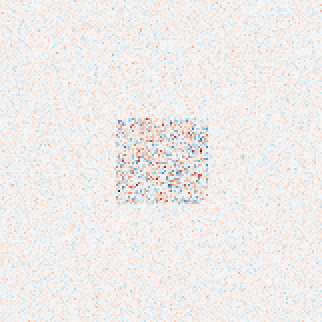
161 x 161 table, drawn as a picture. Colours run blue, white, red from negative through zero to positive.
The distribution is heavy-tailed on both sides. In the centre lies a patch that is rougher than the rest. The halves do not mirror each other. Fine speckle covers the field. Values change most from cell to cell in the centre.
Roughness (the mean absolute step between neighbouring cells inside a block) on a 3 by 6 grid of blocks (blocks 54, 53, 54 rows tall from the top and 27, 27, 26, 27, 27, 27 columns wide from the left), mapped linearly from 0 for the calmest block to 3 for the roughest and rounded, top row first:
000000 | 003300 | 000000
